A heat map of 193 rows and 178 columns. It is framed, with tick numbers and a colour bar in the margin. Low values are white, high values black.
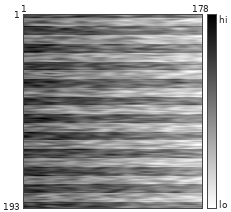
Values rise toward the left. Horizontal stripes repeat 11 times down the table. Overall the values sit about 50% of the way up the scale. Streaks run across, left to right.
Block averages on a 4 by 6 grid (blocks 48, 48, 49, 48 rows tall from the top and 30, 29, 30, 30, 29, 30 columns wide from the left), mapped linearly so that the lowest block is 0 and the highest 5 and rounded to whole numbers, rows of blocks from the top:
5 4 3 2 1 0
5 4 3 2 1 0
5 4 3 2 1 0
5 4 3 2 1 0
